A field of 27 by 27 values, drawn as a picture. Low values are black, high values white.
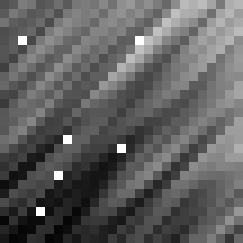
The grain runs diagonally up to the right. There are six isolated cells, each far higher than the cells round it. The bottom left is the ninth with the lowest average. The halves do not mirror each other. The ninth with the highest average is the top right. The field climbs toward the top right. Overall the values sit about 40% of the way up the scale.
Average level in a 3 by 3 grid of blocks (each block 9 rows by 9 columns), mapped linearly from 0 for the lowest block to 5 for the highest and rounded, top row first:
345 | 224 | 012
